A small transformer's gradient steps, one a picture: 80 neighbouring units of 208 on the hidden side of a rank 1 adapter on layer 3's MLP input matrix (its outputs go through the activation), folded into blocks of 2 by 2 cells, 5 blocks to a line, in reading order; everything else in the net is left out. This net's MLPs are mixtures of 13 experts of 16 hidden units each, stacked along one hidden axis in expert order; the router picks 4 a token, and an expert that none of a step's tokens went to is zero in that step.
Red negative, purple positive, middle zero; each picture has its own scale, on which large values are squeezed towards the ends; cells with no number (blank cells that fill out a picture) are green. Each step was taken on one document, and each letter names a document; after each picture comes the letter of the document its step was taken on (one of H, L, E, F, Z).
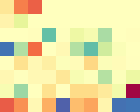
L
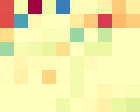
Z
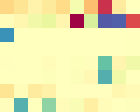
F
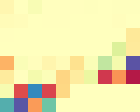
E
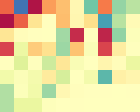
Z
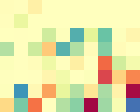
L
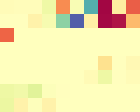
F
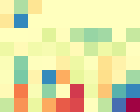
L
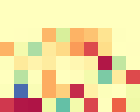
L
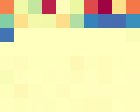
F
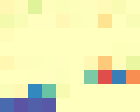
E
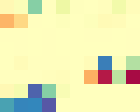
E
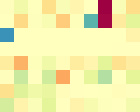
F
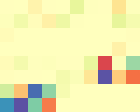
E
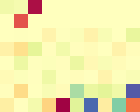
L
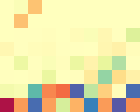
L
